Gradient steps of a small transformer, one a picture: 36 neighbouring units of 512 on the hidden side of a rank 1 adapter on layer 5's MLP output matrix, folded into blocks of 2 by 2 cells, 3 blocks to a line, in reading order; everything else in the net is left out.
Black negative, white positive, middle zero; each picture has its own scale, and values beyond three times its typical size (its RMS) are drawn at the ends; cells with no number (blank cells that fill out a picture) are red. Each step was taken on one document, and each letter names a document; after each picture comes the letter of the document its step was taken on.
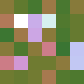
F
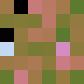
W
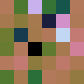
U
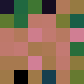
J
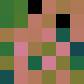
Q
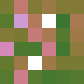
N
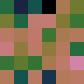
J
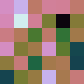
Q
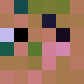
U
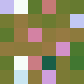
W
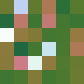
W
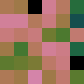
J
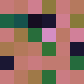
F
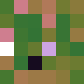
W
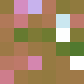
Q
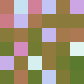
J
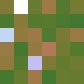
W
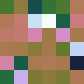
F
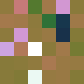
U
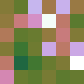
F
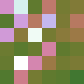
N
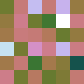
U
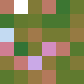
W
